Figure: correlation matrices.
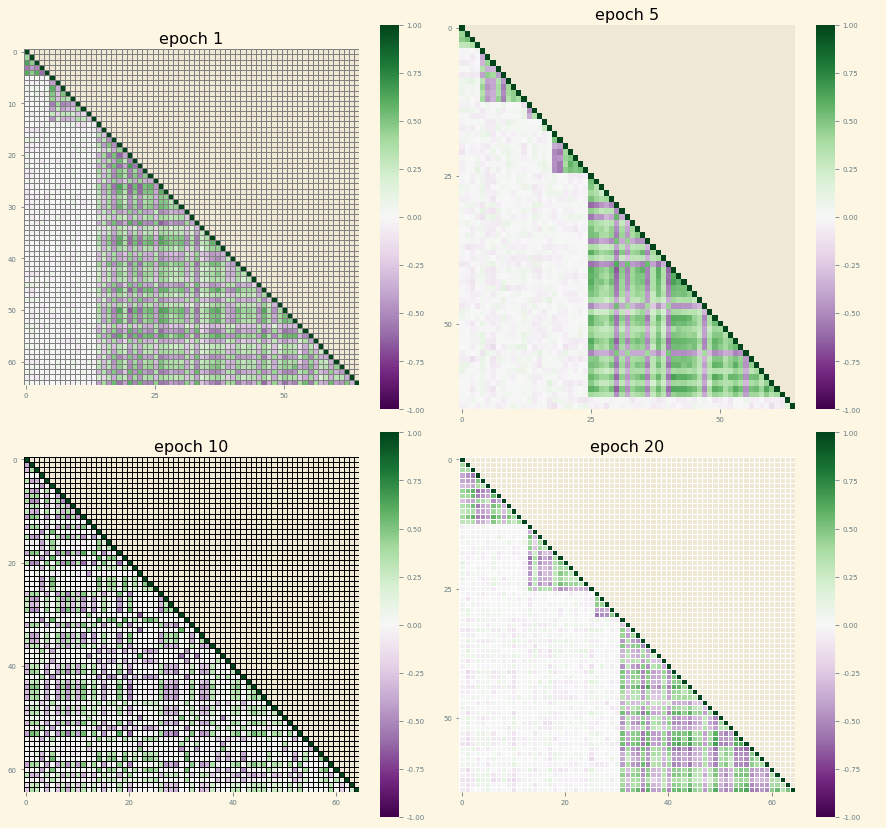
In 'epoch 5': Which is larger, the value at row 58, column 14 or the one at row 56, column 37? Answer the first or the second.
the second
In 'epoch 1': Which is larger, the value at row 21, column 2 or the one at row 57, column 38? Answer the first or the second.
the second
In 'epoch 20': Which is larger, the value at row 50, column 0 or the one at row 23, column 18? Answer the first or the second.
the second
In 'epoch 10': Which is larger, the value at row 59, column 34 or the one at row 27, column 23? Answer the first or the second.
the second
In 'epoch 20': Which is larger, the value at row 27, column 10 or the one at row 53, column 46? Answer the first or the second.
the second
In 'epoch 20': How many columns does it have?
65
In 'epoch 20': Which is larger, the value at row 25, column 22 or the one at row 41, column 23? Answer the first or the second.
the second
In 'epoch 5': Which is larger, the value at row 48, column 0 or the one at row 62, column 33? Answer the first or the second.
the second
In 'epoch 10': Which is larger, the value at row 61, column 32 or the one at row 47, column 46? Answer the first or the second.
the second
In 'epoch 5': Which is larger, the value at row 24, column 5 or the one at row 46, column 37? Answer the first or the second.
the second
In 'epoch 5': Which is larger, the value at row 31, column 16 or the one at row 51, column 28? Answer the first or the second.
the second
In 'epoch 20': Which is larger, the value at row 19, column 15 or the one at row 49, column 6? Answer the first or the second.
the second
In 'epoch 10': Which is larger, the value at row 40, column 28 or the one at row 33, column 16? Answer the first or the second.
the second
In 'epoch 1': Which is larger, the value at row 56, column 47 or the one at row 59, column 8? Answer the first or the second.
the second
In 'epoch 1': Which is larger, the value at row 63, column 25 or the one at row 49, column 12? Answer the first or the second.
the second
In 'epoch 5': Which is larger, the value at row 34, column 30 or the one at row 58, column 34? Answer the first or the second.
the second
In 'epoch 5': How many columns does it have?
65
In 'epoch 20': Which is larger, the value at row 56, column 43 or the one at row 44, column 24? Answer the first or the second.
the second
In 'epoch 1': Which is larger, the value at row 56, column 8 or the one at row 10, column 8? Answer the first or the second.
the first
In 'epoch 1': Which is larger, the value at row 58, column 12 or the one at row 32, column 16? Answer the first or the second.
the second
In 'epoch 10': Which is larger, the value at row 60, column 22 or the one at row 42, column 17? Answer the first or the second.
the first
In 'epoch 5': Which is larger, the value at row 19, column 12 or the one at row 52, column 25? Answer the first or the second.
the second
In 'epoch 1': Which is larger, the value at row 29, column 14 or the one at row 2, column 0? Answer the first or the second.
the second
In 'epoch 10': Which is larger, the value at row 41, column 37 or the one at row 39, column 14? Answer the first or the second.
the first
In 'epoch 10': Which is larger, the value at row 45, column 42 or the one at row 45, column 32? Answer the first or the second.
the second
